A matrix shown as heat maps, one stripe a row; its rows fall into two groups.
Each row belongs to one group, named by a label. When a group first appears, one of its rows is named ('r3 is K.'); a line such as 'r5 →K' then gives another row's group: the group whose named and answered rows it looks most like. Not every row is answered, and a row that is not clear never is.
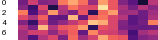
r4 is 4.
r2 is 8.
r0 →4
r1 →4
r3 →4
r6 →4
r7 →4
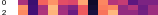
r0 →8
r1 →8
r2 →8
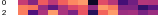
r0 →8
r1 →4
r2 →8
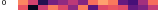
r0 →4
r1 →8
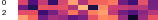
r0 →4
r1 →8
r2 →4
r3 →4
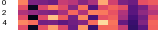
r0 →4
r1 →8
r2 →4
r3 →8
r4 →4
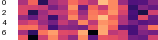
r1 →4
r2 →4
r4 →4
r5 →4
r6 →8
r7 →8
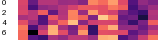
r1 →4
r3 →4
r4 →4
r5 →8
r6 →8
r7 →4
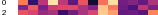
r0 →8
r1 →4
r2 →4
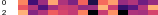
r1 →4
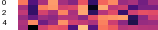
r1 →8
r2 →8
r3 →4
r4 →4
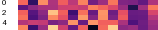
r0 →8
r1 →4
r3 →8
